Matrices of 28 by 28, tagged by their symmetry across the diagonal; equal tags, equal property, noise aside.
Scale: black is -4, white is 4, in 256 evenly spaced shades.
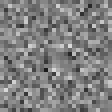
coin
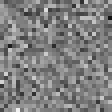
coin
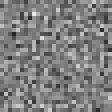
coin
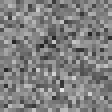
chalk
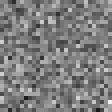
chalk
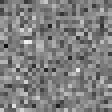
chalk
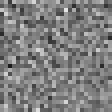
coin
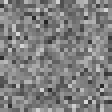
coin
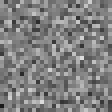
chalk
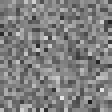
coin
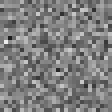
chalk
